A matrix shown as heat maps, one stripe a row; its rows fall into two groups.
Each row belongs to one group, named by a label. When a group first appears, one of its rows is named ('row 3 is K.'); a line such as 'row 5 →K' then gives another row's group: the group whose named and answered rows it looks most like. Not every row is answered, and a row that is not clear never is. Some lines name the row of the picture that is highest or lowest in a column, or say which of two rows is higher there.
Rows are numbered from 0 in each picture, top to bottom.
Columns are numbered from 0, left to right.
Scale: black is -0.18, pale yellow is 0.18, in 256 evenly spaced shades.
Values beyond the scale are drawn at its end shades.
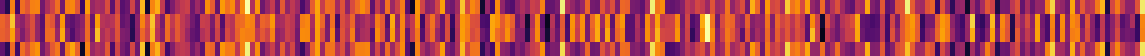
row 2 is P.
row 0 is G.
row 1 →P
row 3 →G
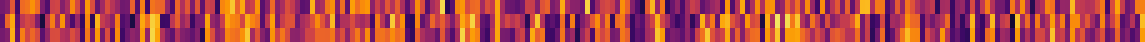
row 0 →G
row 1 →P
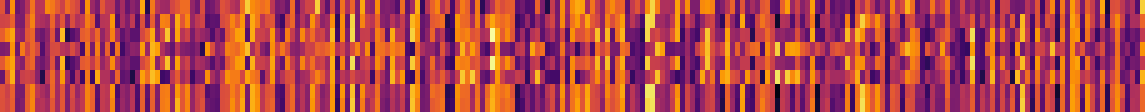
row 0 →P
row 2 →P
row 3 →G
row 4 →P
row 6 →P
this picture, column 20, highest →0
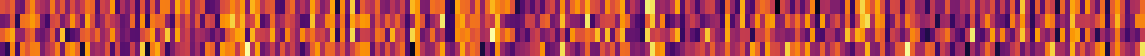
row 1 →G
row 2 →P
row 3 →G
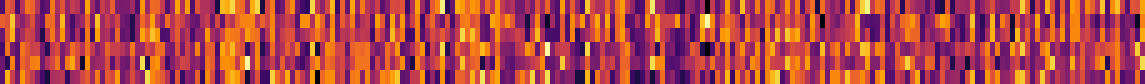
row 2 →P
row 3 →G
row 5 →G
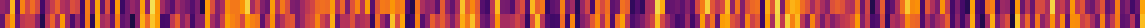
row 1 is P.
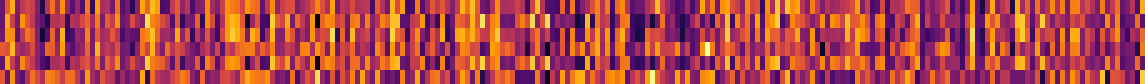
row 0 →P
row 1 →G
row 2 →P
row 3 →P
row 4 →G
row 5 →P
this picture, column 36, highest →5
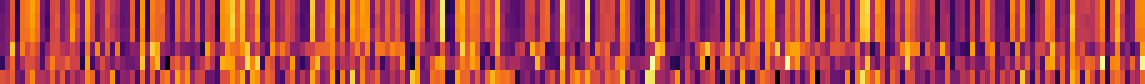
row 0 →G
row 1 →G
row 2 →G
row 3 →G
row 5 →P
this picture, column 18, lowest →4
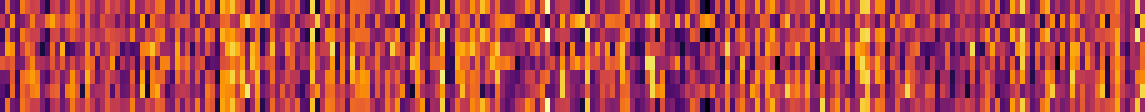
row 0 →G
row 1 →P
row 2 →G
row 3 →P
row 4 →P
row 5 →G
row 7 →G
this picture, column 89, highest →1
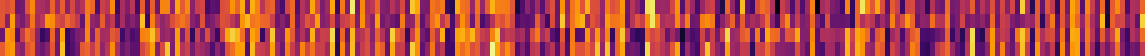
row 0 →P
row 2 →P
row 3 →P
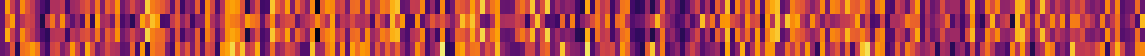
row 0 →G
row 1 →P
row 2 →G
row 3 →G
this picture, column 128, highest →1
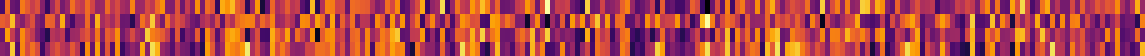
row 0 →G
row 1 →P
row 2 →G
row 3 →G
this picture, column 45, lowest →1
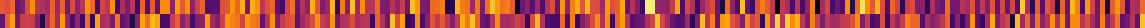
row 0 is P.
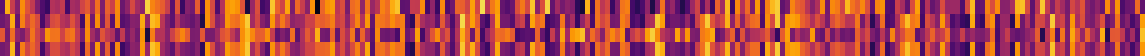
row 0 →G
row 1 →G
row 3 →G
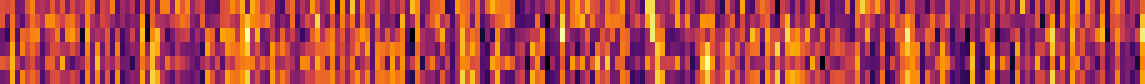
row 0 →P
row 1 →P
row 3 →G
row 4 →P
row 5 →G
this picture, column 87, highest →1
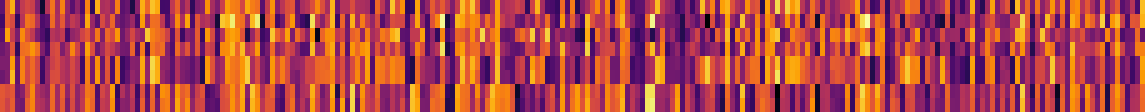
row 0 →P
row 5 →G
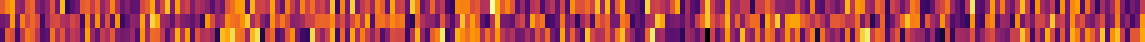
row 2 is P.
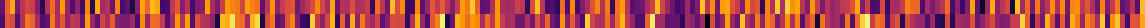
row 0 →P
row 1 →P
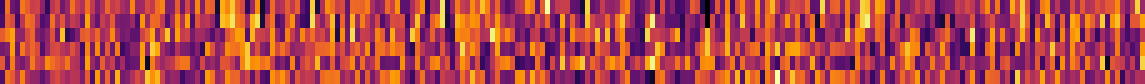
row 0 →G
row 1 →P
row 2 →P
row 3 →G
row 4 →P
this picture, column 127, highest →4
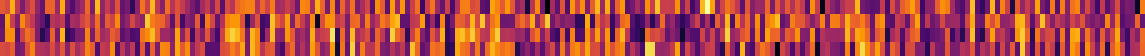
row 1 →G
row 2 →P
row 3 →P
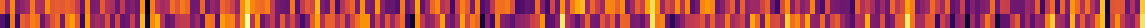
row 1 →G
